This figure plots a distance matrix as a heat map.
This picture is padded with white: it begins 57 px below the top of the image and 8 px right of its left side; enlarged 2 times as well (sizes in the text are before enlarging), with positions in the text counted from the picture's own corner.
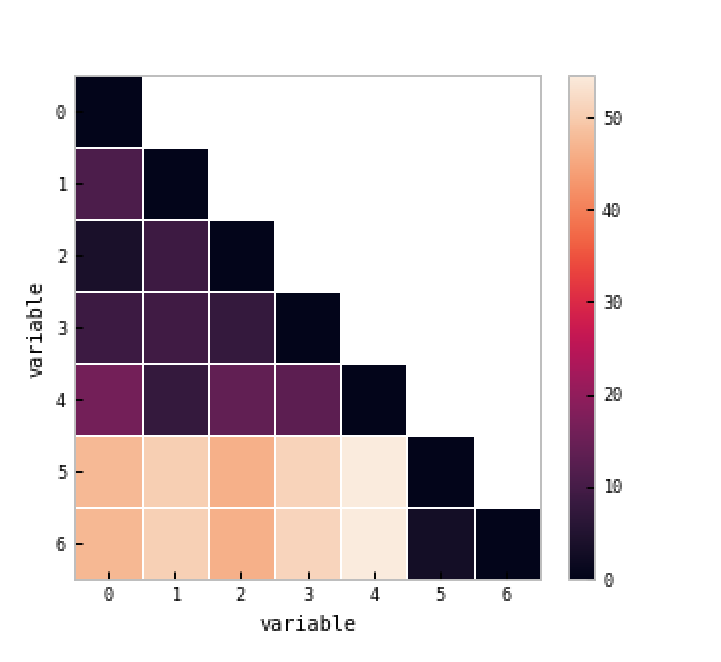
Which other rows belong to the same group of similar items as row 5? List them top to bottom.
6
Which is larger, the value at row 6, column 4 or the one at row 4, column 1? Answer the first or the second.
the first
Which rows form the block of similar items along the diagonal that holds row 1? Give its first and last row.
0 to 4
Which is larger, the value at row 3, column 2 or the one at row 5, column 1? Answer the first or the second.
the second
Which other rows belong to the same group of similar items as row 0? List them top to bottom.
1, 2, 3, 4
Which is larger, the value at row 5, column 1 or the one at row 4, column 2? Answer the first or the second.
the first
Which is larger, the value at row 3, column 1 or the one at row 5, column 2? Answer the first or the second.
the second
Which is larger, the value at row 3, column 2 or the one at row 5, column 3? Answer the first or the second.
the second
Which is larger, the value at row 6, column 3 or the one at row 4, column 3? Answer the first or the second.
the first
